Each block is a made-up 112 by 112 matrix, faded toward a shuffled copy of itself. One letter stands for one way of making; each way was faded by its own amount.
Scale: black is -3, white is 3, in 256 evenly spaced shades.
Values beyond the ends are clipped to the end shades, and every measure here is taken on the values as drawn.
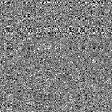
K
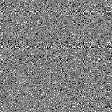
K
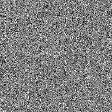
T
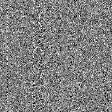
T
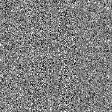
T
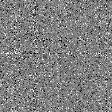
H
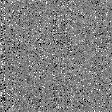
H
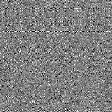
K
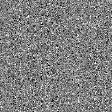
T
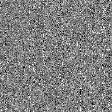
T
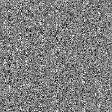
T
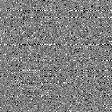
K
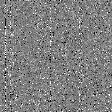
H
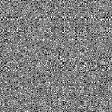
K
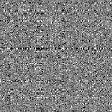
K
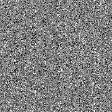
T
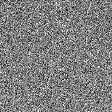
T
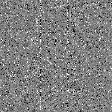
H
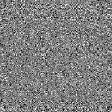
K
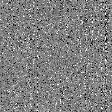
H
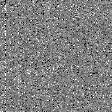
H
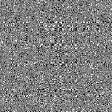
K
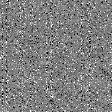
H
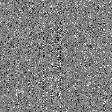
H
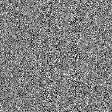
T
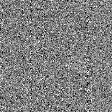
T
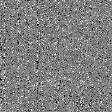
H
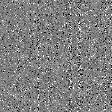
H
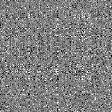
K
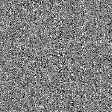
T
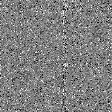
H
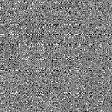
K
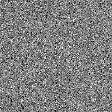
T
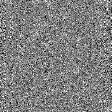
T
